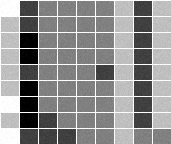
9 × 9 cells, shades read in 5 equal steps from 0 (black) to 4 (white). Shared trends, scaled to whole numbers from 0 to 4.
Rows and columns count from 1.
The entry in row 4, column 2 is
0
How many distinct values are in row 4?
4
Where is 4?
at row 1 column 1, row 7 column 1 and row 9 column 1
